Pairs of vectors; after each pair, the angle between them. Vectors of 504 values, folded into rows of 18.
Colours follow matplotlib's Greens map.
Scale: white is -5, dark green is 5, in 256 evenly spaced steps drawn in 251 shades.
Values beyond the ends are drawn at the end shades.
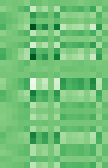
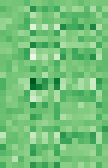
nearly opposite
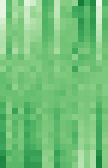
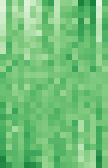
nearly parallel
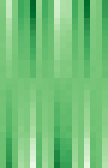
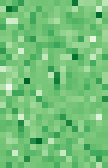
orthogonal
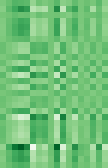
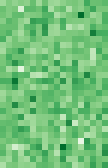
partly opposed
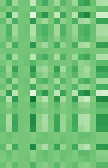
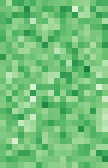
partly opposed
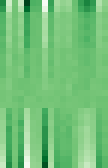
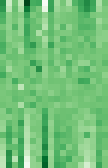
nearly parallel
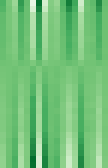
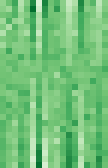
nearly opposite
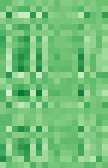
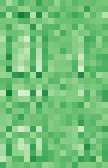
nearly opposite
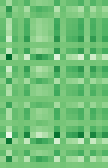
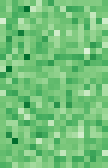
partly opposed
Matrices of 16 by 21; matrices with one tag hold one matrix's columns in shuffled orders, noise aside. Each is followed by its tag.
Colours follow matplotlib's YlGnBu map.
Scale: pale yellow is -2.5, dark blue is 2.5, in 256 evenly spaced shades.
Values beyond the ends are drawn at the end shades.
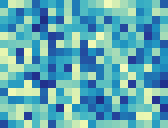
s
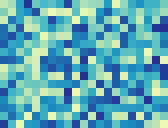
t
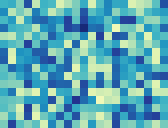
s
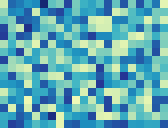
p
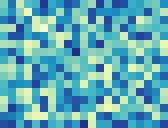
p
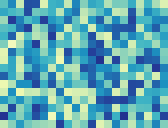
s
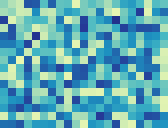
t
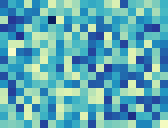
s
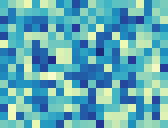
s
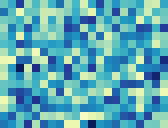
t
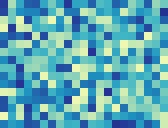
p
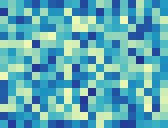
p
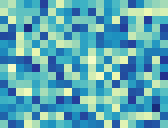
t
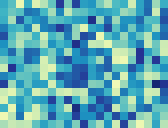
s
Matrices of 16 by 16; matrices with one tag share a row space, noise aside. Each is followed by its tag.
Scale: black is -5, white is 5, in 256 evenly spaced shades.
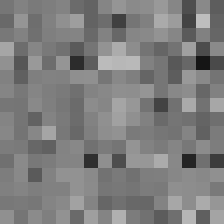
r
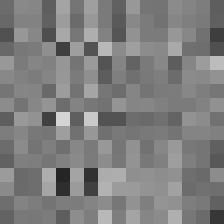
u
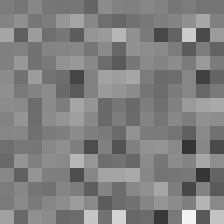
r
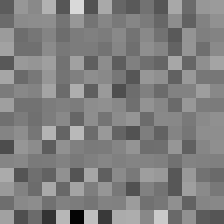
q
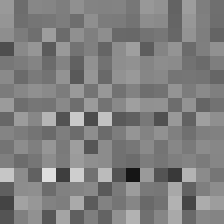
q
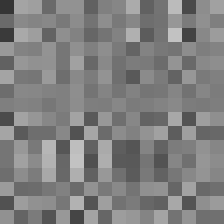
q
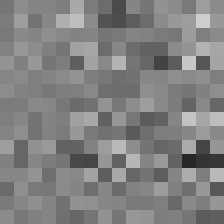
r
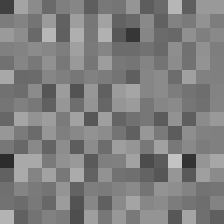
q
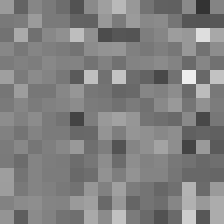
r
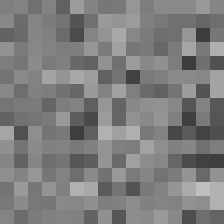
r
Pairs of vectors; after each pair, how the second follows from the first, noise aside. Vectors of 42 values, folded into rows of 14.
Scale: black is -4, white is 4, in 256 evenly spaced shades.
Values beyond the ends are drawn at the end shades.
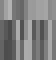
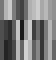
scaled up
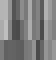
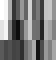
scaled up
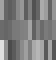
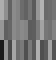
sign-scrambled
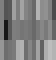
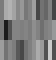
sign-scrambled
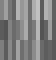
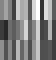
scaled up
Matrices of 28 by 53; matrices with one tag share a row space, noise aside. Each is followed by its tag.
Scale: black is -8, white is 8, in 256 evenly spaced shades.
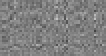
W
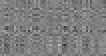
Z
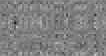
W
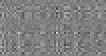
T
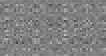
Z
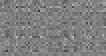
Z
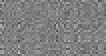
T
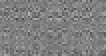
Z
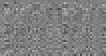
Z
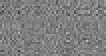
T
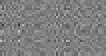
T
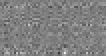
Z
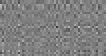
T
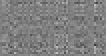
W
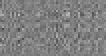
T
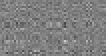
Z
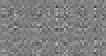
W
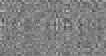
T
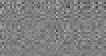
T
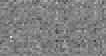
W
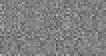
T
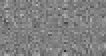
Z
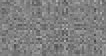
W
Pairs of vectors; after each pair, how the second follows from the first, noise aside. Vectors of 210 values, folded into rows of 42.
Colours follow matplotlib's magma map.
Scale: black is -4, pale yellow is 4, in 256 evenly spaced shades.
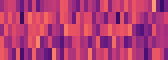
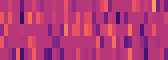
partly zeroed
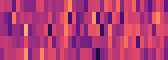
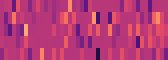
partly zeroed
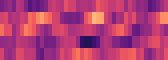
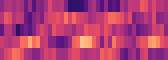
wrapped around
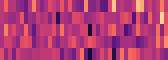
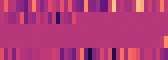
partly zeroed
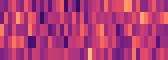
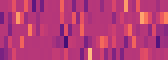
partly zeroed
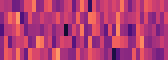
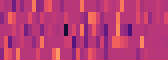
partly zeroed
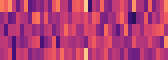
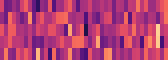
wrapped around
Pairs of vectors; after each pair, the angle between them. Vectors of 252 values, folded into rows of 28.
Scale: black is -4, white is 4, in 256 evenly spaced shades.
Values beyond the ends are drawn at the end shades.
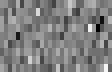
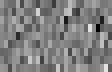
nearly parallel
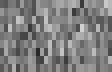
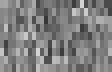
nearly opposite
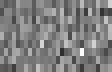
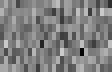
nearly opposite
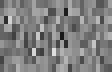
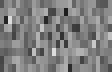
nearly parallel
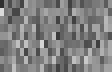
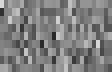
nearly opposite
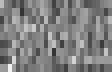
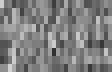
nearly parallel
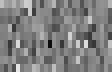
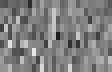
partly opposed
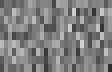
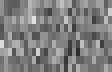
partly aligned
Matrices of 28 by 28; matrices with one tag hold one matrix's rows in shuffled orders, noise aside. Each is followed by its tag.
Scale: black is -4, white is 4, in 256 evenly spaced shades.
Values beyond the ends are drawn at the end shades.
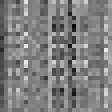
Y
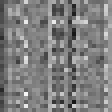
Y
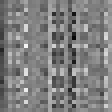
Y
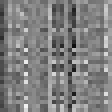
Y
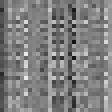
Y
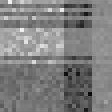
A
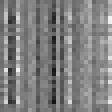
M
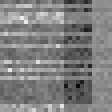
A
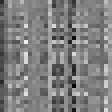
Y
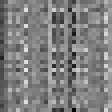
Y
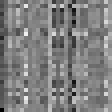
Y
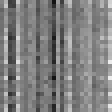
M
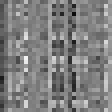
Y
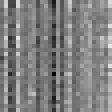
M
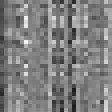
Y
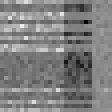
A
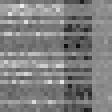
A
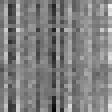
M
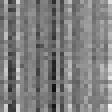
M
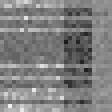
A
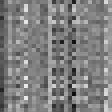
Y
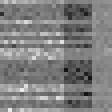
A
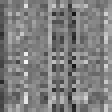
Y
